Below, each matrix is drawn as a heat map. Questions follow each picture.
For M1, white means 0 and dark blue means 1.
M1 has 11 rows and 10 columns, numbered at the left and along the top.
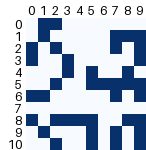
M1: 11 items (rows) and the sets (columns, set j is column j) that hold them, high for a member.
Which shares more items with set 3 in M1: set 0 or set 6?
set 0
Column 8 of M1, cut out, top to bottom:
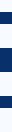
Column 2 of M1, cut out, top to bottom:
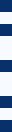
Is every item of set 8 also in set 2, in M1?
no
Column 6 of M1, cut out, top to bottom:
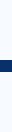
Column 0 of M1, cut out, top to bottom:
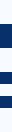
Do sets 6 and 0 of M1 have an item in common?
no
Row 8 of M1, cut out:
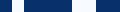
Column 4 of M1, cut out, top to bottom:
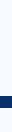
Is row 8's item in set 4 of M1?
yes
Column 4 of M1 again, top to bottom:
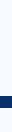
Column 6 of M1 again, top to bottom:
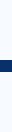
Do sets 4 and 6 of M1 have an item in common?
no
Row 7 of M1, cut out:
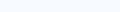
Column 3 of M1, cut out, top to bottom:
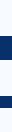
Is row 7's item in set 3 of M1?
no
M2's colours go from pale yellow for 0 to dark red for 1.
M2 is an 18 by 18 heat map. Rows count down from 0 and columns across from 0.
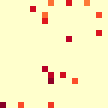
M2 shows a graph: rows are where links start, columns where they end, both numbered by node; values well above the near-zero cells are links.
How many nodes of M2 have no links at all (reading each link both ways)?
3
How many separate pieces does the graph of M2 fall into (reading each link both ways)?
4
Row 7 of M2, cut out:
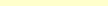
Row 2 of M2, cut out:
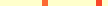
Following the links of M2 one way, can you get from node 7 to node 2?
no
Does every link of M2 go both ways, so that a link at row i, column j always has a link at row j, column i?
no
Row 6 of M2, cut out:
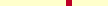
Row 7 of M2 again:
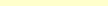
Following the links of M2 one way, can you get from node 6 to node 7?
yes
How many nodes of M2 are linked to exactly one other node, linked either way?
4
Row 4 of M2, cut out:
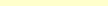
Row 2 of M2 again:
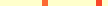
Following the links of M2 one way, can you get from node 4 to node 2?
no
